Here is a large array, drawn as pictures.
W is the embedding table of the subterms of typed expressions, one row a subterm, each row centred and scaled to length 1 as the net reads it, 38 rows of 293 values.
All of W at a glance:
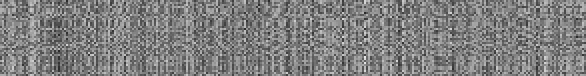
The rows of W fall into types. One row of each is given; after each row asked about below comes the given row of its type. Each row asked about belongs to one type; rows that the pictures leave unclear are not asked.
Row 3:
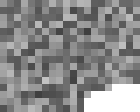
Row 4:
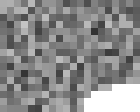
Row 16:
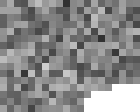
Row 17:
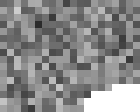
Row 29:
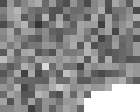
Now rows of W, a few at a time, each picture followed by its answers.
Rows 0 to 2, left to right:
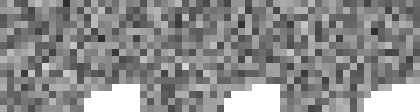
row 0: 16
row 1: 29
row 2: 4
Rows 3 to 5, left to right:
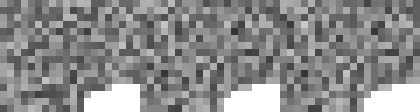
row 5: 4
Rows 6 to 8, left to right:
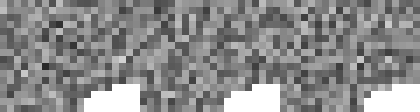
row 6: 4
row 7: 16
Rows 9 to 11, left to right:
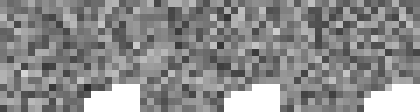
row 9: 3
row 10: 16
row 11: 3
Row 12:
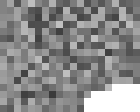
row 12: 3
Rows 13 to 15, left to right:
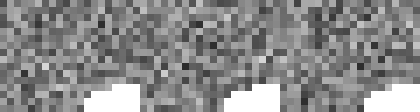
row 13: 29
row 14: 4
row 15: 29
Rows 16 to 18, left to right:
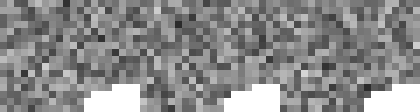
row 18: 3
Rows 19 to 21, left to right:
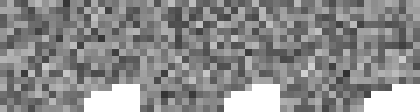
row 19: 16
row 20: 3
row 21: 17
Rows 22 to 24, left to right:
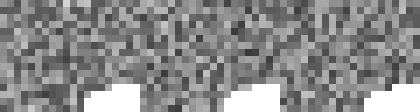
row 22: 3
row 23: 4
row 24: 16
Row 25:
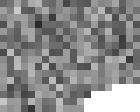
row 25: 17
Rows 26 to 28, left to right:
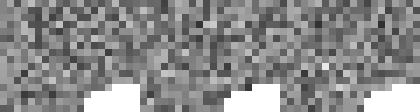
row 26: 3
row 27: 16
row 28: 29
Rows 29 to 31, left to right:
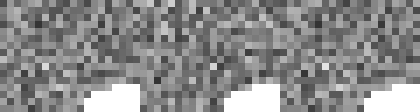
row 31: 29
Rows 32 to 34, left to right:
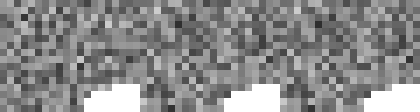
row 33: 17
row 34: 17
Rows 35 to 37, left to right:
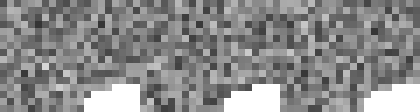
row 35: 29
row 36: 17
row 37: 4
